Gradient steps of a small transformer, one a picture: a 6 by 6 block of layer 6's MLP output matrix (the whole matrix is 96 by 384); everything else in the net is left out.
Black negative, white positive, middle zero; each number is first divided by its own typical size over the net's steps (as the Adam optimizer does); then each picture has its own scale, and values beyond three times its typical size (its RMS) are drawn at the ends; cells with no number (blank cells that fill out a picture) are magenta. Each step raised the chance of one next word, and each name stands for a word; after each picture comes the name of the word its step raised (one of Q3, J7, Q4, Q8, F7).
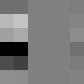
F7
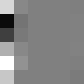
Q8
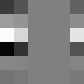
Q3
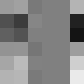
Q8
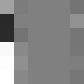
Q8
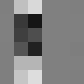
Q8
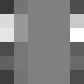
Q3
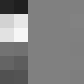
Q3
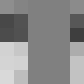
Q8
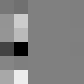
F7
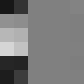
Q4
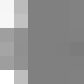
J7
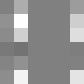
J7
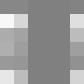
J7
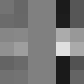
Q4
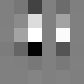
Q3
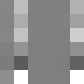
J7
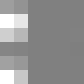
J7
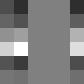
Q4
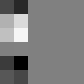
Q3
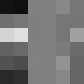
Q3
